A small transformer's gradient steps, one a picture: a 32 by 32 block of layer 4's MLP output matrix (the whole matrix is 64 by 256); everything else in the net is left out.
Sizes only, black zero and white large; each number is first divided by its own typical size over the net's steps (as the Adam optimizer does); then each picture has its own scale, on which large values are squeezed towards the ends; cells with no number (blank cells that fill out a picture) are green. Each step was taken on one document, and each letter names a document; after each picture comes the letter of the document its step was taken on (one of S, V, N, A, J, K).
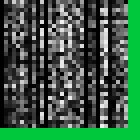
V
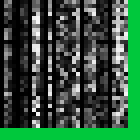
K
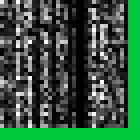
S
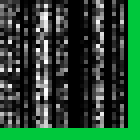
S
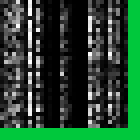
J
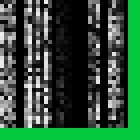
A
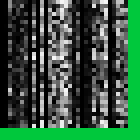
V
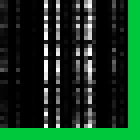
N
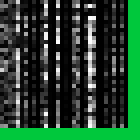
N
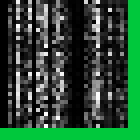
S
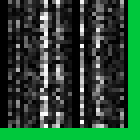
S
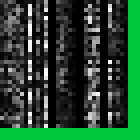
J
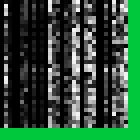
K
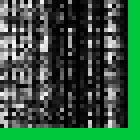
A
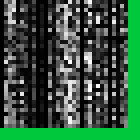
V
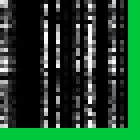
N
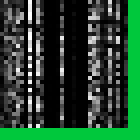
J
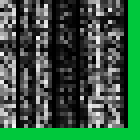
A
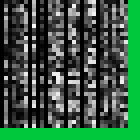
K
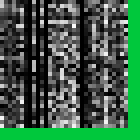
V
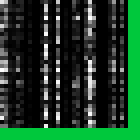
N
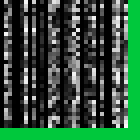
K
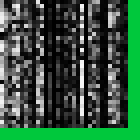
A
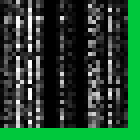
J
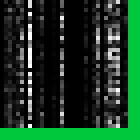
J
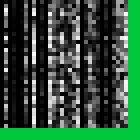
K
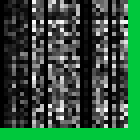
V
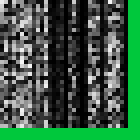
A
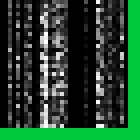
S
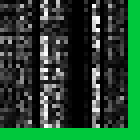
S
